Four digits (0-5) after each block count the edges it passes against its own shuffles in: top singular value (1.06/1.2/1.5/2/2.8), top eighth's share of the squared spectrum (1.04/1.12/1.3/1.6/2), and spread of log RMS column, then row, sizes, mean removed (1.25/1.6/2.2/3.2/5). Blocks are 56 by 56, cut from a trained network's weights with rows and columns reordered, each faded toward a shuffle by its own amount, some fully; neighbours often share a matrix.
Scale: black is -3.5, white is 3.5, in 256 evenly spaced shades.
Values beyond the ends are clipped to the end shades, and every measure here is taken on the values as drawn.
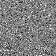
0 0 0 0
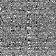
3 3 2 0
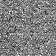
1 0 0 0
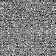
2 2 1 0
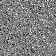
0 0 0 0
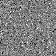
0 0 0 0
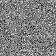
0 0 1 0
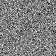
1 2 0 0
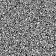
0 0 0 0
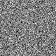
2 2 0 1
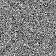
0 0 0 0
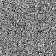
2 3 0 1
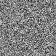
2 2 0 0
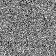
0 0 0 0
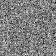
0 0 0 0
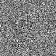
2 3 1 0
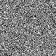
2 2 0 1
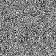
2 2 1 1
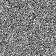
1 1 0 0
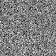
2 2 0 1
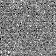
2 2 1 0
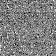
1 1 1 0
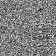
2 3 1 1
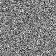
1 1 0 0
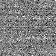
2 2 1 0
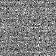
2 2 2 0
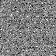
1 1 0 0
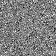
1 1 0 0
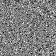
0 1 0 0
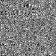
2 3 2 2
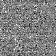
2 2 1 0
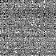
3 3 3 0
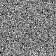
0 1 0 0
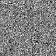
2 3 2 1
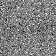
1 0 0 0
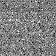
1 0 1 0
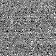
2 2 1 1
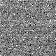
1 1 0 0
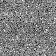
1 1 0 0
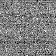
2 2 1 0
